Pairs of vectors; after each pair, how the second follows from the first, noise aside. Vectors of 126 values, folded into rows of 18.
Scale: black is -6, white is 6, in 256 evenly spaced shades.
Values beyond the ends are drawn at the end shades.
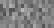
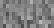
wrapped around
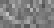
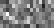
scaled up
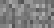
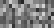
scaled up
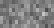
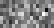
scaled up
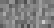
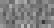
negated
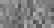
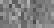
reversed
